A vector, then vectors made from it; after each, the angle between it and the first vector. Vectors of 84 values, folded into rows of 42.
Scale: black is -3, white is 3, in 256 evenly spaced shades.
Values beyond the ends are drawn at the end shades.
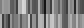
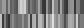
nearly parallel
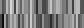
orthogonal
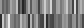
nearly opposite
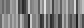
nearly opposite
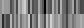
nearly parallel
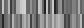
partly aligned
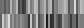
nearly opposite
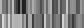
partly opposed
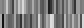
partly aligned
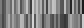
orthogonal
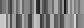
orthogonal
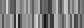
orthogonal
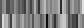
partly opposed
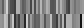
orthogonal
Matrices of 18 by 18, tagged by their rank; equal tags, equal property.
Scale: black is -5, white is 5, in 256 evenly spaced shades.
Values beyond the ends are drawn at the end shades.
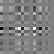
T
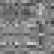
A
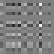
T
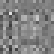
A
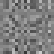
A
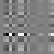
T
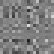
A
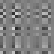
T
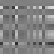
T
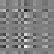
T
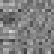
A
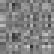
A
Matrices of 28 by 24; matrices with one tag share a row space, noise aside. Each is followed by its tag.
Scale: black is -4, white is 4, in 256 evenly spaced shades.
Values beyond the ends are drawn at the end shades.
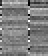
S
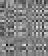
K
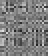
K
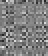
K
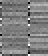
S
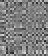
K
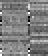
S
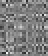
K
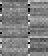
S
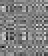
K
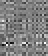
K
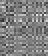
K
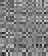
K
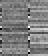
S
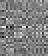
K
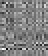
K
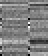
S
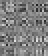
K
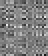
K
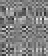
K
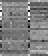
S
